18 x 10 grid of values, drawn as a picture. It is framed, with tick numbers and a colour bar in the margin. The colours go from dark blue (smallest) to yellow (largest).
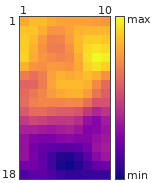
Odd rows or columns: none. Roughest part: middle right. Ninth with the lowest average: bottom middle. Slope: up to the top. Ninth with the highest average: top right.
